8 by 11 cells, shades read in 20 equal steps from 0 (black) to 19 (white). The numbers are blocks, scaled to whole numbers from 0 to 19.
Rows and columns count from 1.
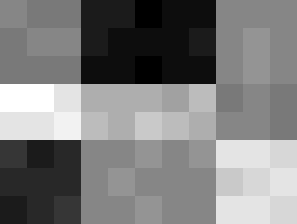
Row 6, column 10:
17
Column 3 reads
9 10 9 17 18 3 3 4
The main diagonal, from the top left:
10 10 9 13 13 11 10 10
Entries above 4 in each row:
6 6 6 11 11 8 8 8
